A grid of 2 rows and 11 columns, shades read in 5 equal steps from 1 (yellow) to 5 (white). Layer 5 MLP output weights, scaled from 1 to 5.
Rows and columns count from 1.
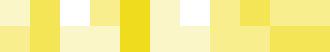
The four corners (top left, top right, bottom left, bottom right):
4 3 3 2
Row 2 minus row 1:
-1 0 -1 1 0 0 -1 0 1 -1 -1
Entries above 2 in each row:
8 7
